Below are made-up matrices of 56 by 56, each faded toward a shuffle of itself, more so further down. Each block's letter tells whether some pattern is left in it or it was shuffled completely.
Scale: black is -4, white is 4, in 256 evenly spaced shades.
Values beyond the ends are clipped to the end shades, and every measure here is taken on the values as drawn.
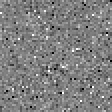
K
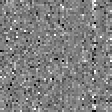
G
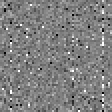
G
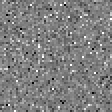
K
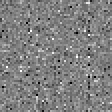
G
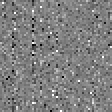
G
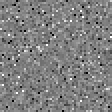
K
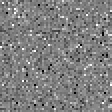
K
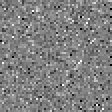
K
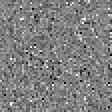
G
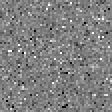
K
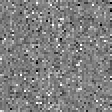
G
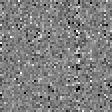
G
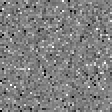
K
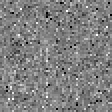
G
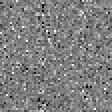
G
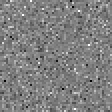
K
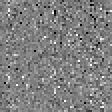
G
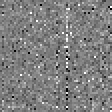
G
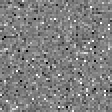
K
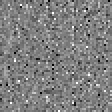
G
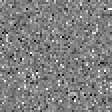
K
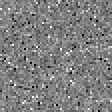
K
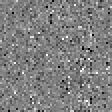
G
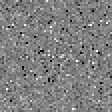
K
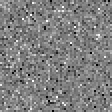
K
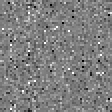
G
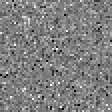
K
